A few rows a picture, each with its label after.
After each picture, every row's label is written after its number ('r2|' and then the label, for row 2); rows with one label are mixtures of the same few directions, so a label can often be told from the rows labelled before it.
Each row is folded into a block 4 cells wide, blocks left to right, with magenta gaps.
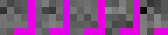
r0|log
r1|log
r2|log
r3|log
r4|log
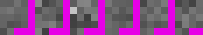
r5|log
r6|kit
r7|log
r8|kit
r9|kit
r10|kit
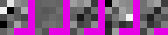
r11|log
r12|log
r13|kit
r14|kit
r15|kit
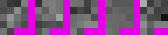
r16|kit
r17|kit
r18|log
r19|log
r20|kit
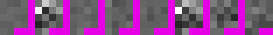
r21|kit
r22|log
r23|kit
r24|kit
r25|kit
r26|log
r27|kit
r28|log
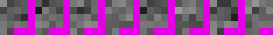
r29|kit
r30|log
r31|log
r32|kit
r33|log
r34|log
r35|kit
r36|log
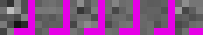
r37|log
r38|log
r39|log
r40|log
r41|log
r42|log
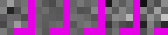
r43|log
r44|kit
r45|log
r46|kit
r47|kit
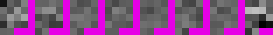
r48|kit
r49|log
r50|kit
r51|log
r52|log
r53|kit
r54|log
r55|log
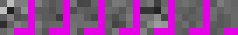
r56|log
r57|kit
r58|kit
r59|kit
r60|log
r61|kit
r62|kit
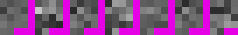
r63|log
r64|log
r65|log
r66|kit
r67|log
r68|log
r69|log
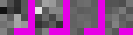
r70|log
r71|log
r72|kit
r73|kit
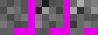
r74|log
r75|log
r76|log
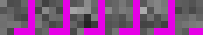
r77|kit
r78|log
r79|log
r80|log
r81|log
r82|log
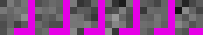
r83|kit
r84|log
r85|kit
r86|kit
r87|log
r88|log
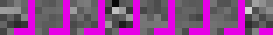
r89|log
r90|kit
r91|log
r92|log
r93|log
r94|kit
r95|kit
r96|log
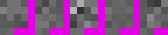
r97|log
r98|log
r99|log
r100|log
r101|kit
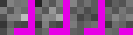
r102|kit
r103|kit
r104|kit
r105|kit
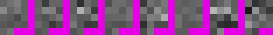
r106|log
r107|log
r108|log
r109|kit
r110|kit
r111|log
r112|log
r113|log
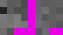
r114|log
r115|log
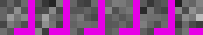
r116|kit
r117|kit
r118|kit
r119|log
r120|log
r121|kit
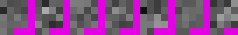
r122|log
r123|log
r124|kit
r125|log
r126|log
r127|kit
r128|kit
